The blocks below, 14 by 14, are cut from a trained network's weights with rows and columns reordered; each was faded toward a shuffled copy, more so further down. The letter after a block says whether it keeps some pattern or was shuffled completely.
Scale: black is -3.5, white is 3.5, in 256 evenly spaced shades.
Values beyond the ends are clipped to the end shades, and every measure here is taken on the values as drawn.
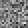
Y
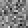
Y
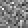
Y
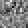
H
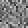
H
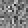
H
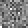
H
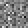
Y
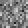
Y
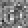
H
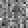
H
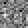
H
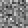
Y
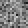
Y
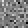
Y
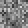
Y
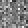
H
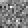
Y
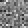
H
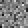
Y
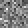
Y
